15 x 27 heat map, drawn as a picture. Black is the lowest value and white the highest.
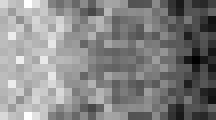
Average level on the scale: 50%. Mirror symmetry: top to bottom. Slope: up to the left.
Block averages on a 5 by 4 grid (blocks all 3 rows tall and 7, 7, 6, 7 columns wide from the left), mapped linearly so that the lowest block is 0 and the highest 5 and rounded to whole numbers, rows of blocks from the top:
5 3 2 0 | 5 3 2 0 | 5 3 2 0 | 5 3 2 0 | 5 3 2 0
